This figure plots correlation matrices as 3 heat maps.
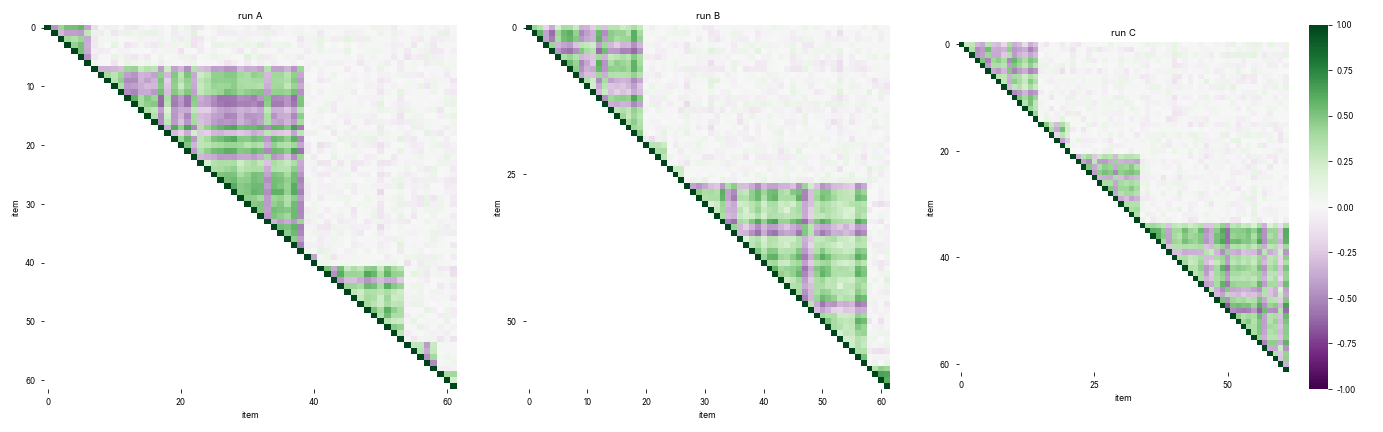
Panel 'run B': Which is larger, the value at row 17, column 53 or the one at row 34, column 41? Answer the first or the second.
the first
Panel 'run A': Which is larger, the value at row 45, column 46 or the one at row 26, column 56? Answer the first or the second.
the first
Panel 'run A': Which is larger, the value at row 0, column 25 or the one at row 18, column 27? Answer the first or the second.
the first
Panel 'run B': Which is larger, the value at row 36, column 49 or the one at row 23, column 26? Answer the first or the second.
the first
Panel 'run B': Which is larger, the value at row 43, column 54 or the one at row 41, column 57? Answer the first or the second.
the second
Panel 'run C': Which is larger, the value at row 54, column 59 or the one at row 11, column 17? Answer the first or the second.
the first
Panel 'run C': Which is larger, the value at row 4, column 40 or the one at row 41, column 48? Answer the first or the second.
the second
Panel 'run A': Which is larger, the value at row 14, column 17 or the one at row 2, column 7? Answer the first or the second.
the second
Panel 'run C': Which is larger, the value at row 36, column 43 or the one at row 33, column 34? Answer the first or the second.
the first
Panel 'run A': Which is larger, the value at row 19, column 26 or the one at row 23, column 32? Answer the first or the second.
the first
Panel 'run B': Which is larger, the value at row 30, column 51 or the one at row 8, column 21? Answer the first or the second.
the first
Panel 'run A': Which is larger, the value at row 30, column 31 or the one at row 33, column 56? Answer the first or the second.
the first
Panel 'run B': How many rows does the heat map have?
62
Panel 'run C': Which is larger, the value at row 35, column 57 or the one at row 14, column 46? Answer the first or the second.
the second
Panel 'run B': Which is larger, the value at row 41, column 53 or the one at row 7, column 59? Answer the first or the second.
the first
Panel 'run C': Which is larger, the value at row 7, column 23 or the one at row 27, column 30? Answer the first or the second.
the second
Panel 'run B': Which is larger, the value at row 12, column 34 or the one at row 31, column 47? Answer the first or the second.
the first
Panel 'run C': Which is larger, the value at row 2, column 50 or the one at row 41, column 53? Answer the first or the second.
the second
